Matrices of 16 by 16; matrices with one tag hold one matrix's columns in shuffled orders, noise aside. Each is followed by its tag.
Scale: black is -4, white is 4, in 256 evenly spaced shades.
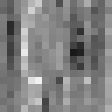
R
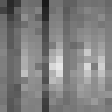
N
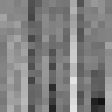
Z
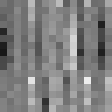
R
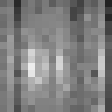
N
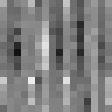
R
